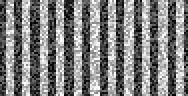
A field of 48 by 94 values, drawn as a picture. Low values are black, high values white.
Stripes: upright, repeating 11 times. Average level on the scale: 50%. Slope: none. Histogram: flat.
